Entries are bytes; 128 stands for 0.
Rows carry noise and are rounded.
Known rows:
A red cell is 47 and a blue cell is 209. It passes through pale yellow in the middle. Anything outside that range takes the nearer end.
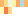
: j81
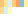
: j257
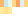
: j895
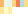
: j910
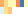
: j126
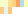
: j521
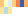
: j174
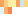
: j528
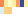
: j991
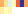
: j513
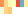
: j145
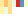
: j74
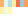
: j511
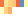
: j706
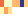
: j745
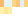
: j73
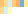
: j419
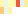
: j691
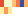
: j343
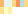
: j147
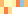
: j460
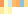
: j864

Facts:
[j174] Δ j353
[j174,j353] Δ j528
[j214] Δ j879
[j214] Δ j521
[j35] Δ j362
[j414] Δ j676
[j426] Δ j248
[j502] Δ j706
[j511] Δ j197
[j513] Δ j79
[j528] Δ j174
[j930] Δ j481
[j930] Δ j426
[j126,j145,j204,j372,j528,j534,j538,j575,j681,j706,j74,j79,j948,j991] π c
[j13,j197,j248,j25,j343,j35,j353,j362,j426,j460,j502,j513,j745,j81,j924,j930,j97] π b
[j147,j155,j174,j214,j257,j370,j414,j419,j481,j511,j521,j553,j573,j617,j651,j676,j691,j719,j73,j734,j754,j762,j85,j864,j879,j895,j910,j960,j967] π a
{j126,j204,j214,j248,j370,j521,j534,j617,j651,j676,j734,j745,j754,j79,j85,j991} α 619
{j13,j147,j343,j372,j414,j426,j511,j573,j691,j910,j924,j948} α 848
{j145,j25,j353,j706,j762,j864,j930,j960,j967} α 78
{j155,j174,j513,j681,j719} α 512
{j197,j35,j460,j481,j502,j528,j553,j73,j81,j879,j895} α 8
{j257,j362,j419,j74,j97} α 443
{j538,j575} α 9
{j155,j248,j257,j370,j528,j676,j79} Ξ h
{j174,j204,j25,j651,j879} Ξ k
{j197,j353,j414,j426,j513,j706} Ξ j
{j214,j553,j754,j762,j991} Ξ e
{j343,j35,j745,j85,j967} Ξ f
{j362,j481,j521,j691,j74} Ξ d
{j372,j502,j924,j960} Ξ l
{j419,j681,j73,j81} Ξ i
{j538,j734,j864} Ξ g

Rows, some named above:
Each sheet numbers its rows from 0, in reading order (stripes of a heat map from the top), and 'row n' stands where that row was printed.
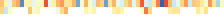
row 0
j719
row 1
j691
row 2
j79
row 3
j734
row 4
j73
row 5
j35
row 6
j895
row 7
j676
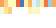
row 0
j575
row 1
j511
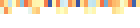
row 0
j502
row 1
j204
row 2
j85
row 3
j414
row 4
j97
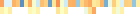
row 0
j754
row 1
j734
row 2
j864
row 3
j79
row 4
j370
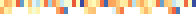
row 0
j362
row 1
j511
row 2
j481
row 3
j353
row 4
j528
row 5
j13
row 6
j481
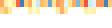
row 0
j25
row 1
j734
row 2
j924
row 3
j967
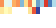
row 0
j762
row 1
j930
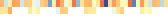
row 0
j879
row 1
j617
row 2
j372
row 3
j97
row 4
j575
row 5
j960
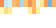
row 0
j553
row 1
j924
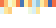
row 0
j538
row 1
j214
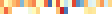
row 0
j197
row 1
j681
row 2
j426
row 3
j895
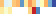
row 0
j651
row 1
j248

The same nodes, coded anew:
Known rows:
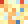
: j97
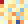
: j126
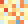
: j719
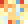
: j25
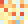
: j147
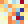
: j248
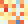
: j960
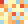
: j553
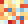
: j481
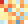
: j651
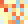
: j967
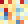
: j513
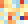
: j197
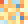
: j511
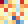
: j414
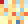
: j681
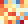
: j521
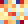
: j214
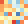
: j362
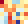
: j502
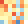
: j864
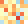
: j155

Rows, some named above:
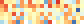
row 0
j864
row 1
j762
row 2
j745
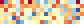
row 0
j414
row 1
j35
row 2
j426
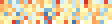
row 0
j362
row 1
j79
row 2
j74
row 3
j460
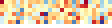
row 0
j538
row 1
j528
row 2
j174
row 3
j706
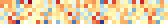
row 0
j353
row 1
j575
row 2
j734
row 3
j353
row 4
j97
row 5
j81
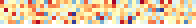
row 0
j73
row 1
j879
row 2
j528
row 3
j676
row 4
j706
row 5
j930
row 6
j681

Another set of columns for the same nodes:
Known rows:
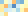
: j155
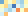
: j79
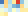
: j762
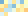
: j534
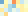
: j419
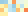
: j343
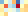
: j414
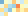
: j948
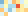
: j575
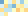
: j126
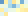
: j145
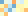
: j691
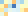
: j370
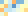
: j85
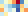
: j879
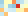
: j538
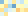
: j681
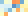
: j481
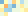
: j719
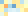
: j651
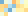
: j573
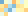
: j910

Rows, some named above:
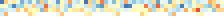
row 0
j706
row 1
j502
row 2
j74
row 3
j762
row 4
j967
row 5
j513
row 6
j79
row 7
j511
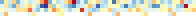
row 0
j528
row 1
j521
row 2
j197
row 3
j676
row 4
j706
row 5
j960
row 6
j538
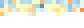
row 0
j930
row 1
j734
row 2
j745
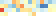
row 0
j511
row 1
j967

